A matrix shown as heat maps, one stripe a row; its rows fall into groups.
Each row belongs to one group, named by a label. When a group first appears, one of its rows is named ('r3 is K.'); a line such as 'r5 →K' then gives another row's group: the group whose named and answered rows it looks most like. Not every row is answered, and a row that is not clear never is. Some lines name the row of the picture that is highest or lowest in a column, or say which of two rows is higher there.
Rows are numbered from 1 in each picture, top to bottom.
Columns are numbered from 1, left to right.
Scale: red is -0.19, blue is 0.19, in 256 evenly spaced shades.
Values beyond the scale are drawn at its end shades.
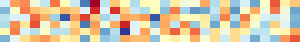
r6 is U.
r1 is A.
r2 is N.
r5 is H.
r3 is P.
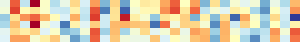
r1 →H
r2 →H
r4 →P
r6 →A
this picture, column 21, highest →1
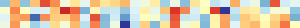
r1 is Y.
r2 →H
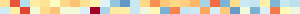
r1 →H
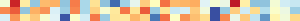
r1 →H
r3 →P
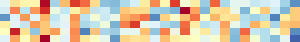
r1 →H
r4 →U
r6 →P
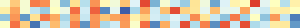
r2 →H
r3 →Y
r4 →P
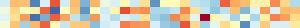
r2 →U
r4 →U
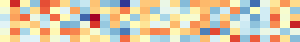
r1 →A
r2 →Y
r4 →A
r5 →H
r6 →Y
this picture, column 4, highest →1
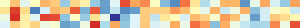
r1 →U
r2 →H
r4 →A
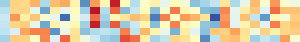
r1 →N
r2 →N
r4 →N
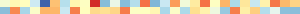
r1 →A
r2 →Y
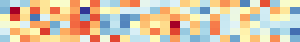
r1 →U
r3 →H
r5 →H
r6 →N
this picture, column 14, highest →3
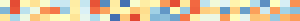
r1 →H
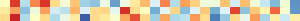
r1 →P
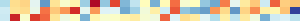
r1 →N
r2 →N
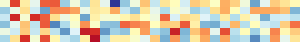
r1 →A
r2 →N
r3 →P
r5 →A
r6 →A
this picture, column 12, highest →1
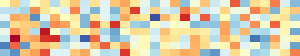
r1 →Y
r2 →U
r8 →U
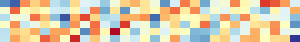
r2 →H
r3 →P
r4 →Y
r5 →N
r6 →N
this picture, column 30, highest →6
